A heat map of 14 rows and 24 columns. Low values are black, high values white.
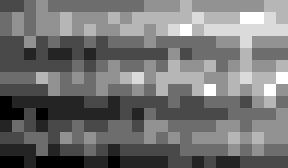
Mirror symmetry: none. Ninth with the highest average: top right. Ninth with the lowest average: bottom left. Stripes: horizontal, repeating 3 times. Slope: up to the top right.
